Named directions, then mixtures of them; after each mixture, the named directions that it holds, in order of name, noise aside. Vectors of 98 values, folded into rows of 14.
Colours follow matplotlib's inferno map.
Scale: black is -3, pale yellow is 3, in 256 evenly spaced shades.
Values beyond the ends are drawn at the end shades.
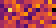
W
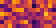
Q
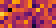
Q, W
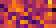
Q, W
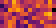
Q, W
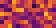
Q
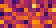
Q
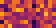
Q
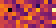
W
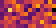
W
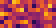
Q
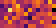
W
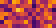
Q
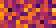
W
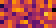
Q, W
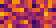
Q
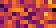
Q, W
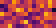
Q, W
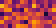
Q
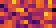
Q, W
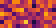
Q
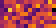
W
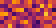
Q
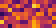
Q, W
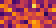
Q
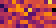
Q, W
